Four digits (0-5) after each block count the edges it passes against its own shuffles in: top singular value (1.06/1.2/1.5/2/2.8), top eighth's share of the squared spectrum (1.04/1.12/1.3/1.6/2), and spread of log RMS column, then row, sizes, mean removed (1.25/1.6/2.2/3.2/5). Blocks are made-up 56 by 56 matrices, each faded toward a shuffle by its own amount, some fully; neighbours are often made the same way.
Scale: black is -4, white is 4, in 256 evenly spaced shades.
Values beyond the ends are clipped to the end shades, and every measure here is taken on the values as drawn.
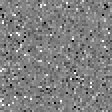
0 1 1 0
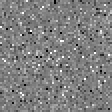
0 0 0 0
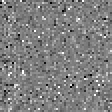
1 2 0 1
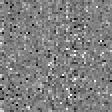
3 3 1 0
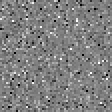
2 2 0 0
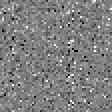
2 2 1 0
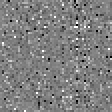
3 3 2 0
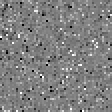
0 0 0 0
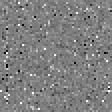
2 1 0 0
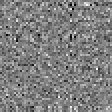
4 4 2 2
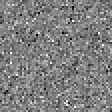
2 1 0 0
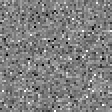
1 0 0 0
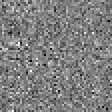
3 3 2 1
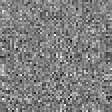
4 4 2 2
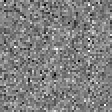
1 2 2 0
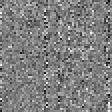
1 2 3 0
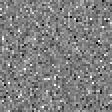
0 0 0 0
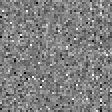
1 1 1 0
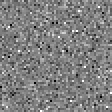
0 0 0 0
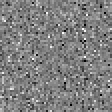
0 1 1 0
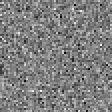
0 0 1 0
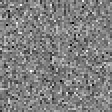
0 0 1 0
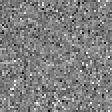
0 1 0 0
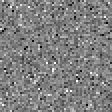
0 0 0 0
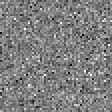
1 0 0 0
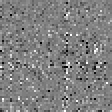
2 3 2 2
